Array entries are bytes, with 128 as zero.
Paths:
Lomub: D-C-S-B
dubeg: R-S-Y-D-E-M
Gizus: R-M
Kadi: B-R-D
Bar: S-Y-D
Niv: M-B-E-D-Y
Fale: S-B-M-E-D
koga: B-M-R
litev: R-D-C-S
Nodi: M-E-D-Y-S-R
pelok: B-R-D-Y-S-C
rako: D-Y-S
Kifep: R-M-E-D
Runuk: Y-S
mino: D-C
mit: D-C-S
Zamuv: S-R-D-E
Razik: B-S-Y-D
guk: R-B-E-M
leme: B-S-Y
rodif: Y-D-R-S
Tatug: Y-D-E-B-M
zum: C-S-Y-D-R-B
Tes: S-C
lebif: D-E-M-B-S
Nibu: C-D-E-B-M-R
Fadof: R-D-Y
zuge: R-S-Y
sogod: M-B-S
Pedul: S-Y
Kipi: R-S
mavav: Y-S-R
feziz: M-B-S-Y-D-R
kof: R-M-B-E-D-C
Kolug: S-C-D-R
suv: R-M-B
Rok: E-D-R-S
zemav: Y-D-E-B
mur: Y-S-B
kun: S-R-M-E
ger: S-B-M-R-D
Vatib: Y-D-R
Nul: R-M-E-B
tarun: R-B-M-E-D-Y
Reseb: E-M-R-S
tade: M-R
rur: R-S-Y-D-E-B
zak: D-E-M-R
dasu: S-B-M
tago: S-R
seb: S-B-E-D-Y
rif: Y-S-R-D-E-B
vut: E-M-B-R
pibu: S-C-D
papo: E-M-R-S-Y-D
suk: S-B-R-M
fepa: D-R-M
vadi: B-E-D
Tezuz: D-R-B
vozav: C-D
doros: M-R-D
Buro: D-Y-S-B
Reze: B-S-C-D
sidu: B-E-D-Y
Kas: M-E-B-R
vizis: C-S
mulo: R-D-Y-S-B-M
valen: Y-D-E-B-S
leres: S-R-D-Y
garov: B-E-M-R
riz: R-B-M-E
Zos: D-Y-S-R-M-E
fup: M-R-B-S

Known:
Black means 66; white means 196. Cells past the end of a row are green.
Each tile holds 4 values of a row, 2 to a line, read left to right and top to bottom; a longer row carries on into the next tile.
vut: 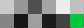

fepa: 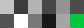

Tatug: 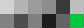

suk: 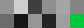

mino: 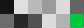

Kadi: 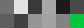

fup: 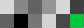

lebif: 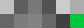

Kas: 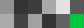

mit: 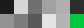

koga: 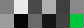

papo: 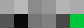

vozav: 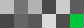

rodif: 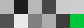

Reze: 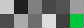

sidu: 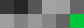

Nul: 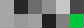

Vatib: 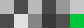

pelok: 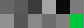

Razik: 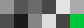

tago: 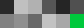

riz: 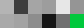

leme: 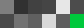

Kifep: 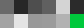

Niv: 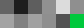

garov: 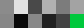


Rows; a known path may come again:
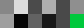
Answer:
koga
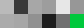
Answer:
riz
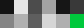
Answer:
litev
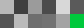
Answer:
zum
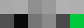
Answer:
papo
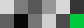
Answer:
fup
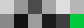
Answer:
vut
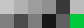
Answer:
Tatug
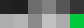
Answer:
Nodi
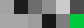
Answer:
Nul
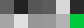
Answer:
Kifep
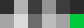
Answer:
vizis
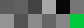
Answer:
pelok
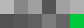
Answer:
dubeg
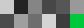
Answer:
Reze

